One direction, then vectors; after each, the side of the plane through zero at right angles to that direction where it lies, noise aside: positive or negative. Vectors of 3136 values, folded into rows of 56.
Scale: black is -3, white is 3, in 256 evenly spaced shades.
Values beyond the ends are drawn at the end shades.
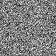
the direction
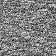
positive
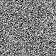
negative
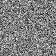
positive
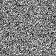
positive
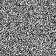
positive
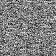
negative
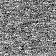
negative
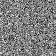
negative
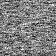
positive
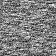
positive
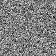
positive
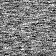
positive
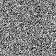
negative
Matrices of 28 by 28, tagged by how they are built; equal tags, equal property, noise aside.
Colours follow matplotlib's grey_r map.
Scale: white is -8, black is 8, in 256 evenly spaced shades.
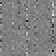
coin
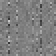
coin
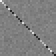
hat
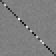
hat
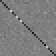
hat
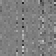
coin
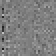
coin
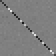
hat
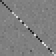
hat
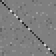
hat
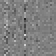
coin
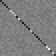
hat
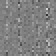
coin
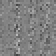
coin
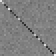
hat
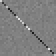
hat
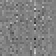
coin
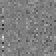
coin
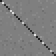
hat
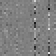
coin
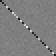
hat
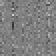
coin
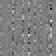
coin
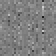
coin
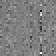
coin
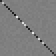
hat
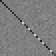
hat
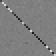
hat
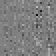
coin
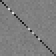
hat
